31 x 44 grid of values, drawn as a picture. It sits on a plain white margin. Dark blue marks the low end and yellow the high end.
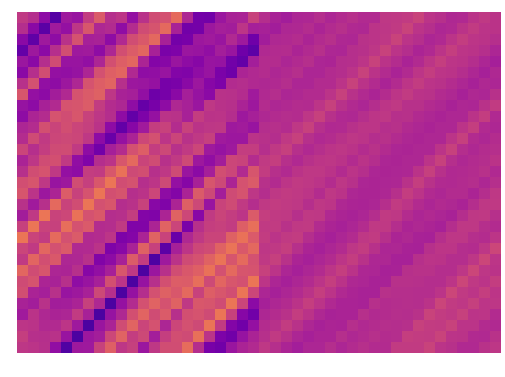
Mirror symmetry: none. Average level on the scale: 40%. Seam: vertical, 50% of the way across, the right part calmer. Grain: diagonal, up to the right. Odd rows or columns: none.
